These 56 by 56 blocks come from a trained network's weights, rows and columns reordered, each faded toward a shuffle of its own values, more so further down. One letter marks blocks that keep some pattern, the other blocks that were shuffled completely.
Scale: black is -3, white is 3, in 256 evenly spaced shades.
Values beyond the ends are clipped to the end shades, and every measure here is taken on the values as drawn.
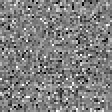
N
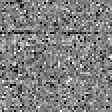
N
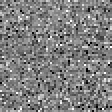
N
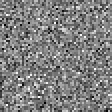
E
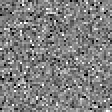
E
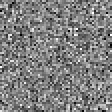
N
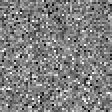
E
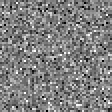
E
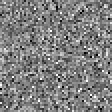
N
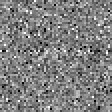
N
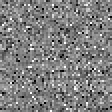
N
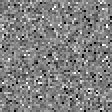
E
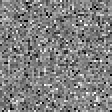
E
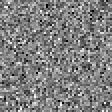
N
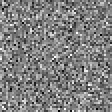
N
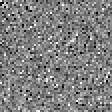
E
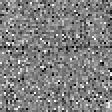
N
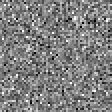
N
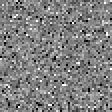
E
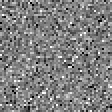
E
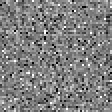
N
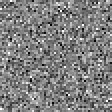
E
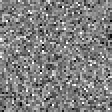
E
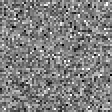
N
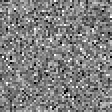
N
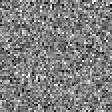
N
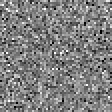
E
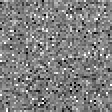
N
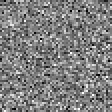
N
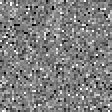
E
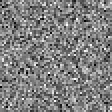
N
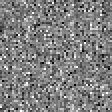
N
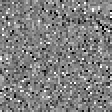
E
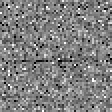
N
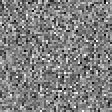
N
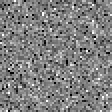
E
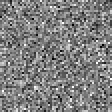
N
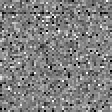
N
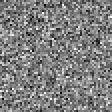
E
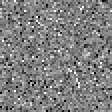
E
